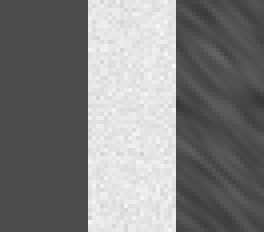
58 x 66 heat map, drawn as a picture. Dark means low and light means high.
It is made of 1 by 3 panels. Panel 1,1: low, flat. Panel 1,2: very high, fine-grained, faint in contrast. Panel 1,3: low, slanting down to the right, faint in contrast.
